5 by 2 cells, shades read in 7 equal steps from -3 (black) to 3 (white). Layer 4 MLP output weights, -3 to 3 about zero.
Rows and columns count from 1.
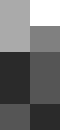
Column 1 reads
1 1 -2 -2 -1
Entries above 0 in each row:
2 1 0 0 0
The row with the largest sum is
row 1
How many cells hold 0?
1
